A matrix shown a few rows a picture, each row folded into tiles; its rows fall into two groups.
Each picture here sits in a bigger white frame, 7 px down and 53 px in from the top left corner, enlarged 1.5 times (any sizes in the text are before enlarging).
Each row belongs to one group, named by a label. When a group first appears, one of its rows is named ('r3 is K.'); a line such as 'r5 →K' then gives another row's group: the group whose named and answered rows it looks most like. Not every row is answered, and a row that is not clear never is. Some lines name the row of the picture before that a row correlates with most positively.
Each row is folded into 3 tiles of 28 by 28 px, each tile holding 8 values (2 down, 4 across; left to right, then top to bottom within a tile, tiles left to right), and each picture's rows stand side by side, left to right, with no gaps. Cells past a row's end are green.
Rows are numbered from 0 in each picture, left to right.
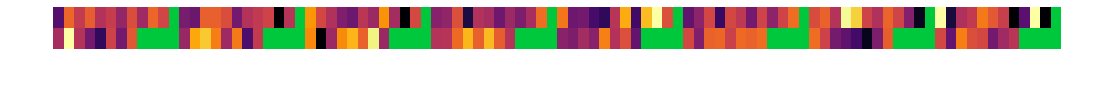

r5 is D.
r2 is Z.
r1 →D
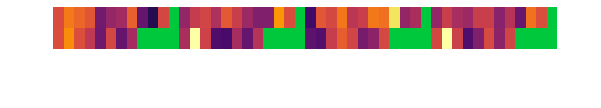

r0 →D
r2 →Z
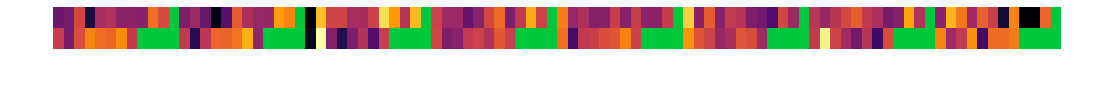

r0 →D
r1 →D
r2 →Z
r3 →D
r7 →D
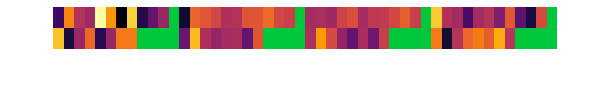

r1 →Z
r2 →Z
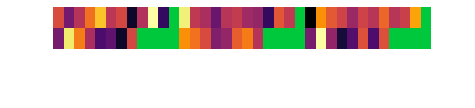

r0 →Z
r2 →Z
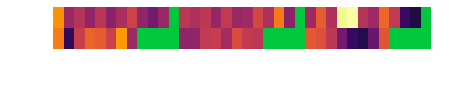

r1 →D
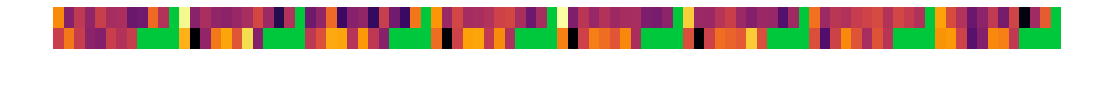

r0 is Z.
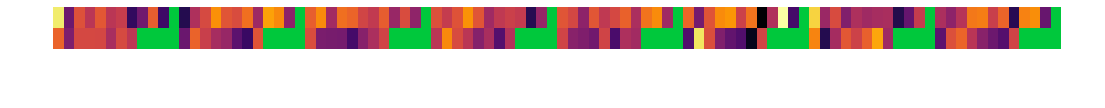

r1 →Z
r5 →Z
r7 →Z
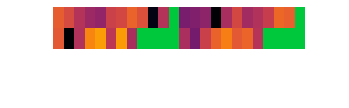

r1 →D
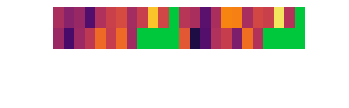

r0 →D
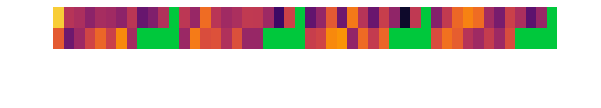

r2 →D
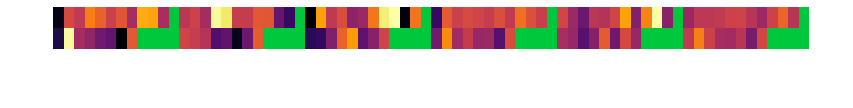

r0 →Z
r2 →Z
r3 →Z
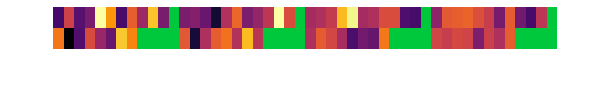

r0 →D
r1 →D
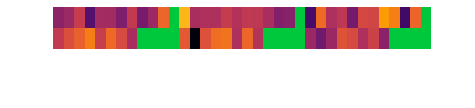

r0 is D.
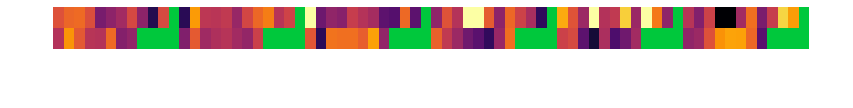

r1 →Z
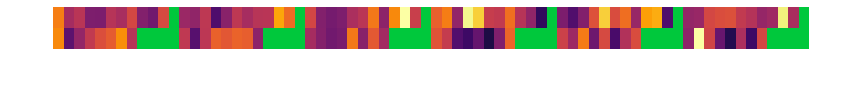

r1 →D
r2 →D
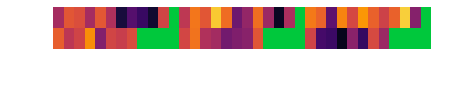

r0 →D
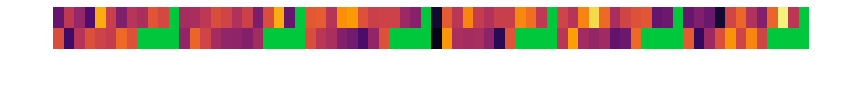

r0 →D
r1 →Z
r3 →Z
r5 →D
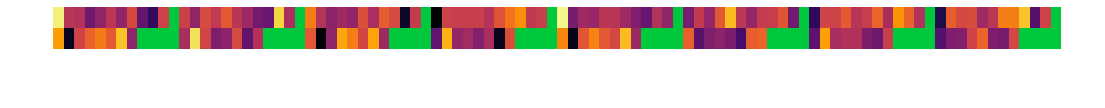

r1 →Z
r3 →Z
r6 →Z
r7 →Z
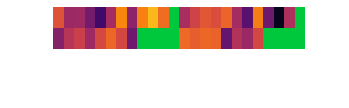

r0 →D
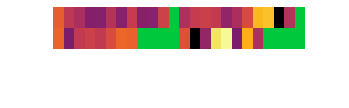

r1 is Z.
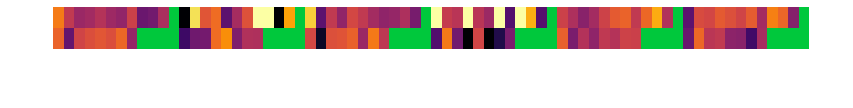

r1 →Z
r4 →D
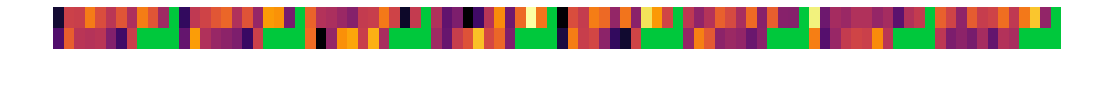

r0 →Z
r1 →Z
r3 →D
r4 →Z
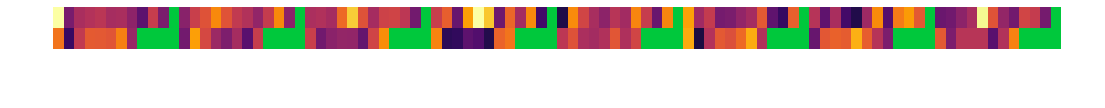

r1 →Z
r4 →Z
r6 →D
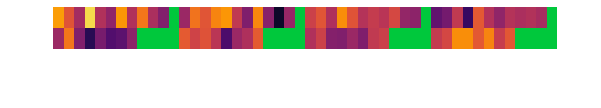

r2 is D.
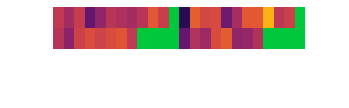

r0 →D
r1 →Z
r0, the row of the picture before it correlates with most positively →3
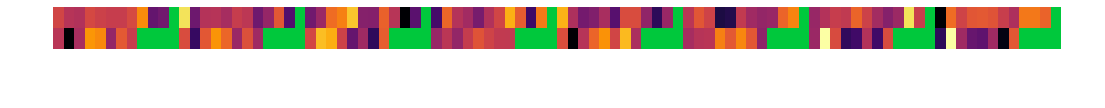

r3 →Z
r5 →D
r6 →Z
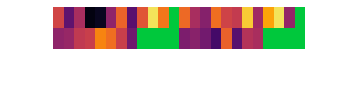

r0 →D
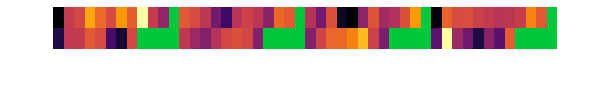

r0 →Z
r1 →D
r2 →D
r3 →Z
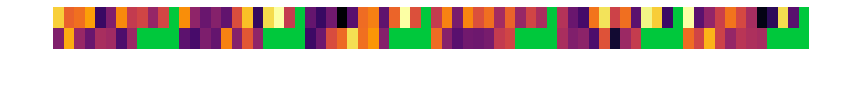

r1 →D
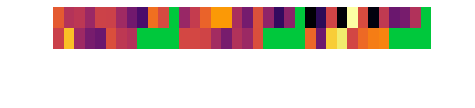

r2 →D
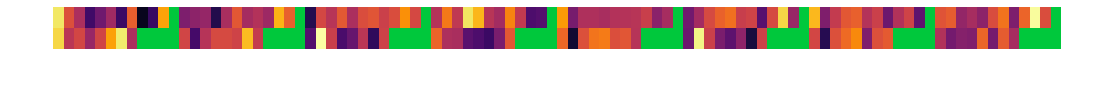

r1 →D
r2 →Z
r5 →Z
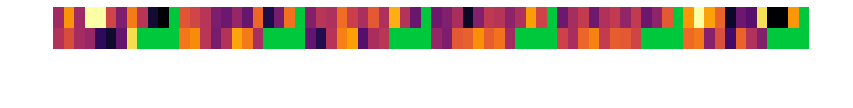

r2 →Z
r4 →D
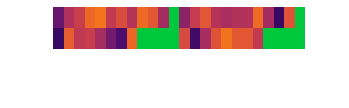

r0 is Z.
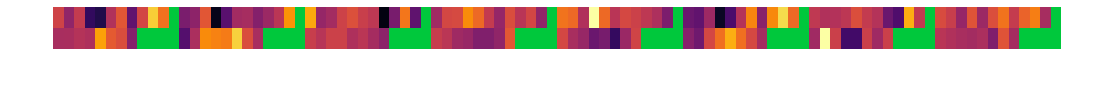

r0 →D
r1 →D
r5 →D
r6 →Z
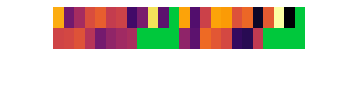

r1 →Z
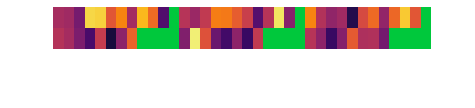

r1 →Z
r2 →D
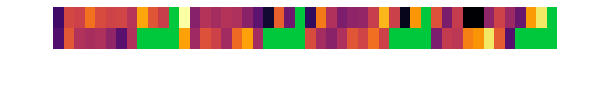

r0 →Z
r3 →D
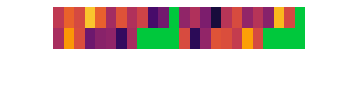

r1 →D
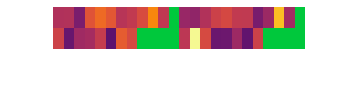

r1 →Z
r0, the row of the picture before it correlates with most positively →1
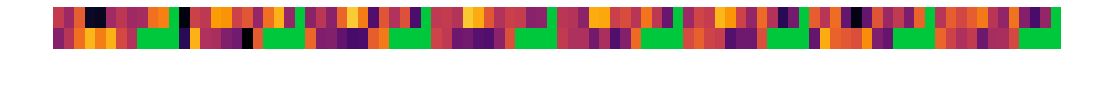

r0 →D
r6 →D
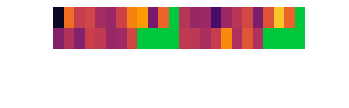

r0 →Z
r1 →D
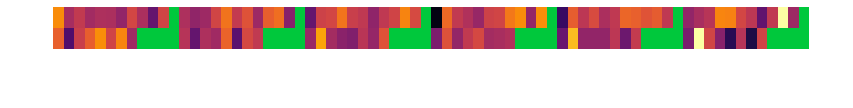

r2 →Z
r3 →Z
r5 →Z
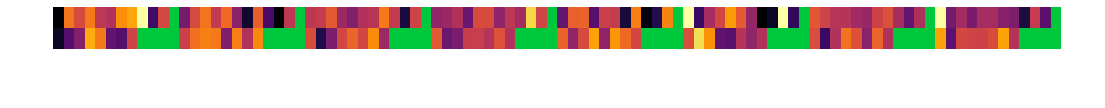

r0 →Z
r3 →D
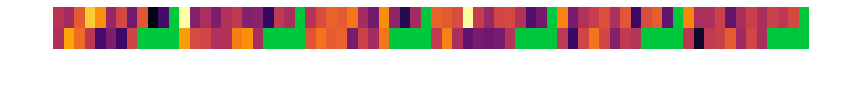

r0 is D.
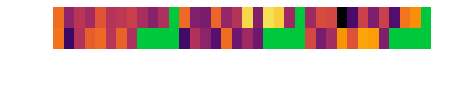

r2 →D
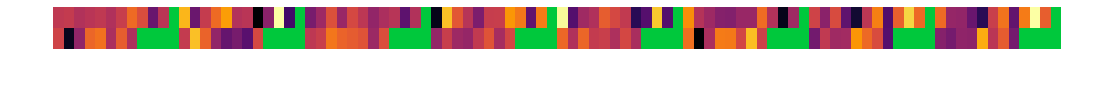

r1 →Z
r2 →D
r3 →Z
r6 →D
